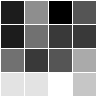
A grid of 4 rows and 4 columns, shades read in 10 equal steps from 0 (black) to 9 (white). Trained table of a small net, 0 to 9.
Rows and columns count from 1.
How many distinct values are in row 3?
4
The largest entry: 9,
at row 4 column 3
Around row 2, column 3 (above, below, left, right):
0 3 4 2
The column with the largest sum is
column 2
